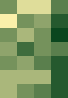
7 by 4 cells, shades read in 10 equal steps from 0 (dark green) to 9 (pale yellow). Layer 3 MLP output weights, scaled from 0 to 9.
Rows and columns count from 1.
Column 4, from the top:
3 1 0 3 1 1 1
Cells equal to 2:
1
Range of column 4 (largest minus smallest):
3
